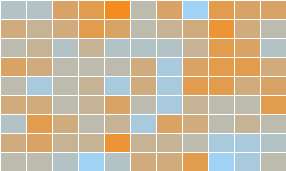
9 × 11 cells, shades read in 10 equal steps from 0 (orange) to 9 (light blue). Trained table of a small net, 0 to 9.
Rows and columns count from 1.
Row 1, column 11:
3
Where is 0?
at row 1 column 5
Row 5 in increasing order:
2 2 3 4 4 5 6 6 8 8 8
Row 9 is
6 6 7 9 7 4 4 2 9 8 6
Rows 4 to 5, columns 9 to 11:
2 2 4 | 2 4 3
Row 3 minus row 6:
2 1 1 0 4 1 -1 0 -4 -3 5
